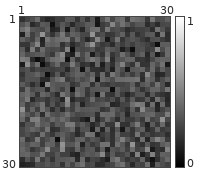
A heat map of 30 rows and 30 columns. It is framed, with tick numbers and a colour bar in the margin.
Overall the values sit about 30% of the way up the scale. There is no overall slope. The values follow a bell shape. The texture is fine-grained noise. Neither half mirrors the other.
